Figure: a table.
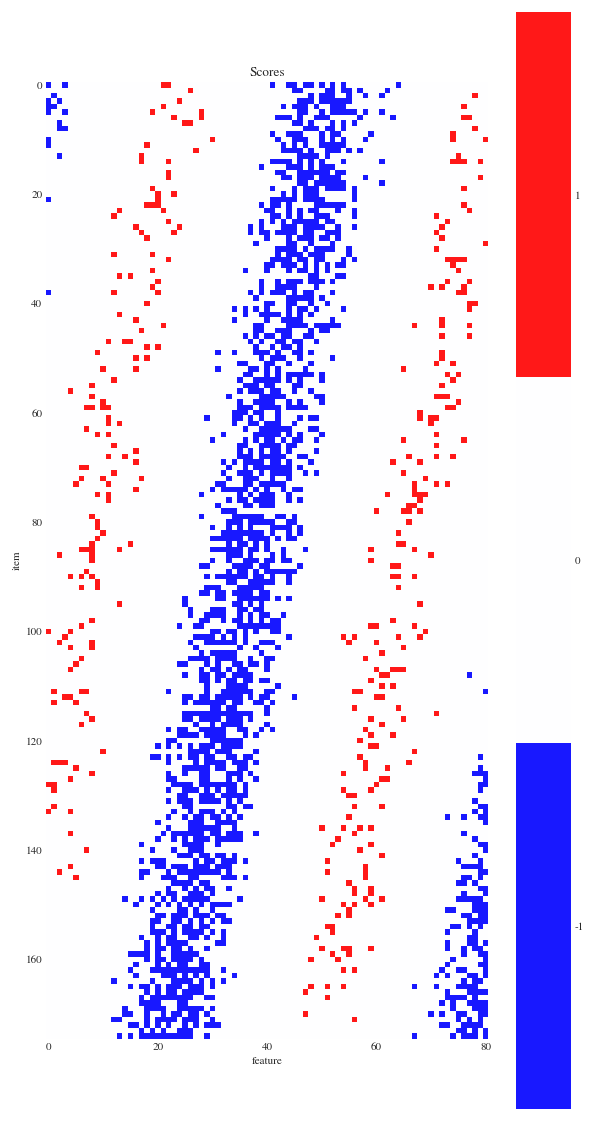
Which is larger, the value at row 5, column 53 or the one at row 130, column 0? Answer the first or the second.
the second
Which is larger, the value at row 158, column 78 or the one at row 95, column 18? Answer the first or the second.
the second
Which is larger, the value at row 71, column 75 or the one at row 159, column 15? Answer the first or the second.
the first
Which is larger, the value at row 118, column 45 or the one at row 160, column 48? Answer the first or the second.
the second
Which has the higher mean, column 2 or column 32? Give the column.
2
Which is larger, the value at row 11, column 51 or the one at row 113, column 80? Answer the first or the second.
the second
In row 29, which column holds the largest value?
80
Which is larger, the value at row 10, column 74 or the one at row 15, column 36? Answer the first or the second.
the first
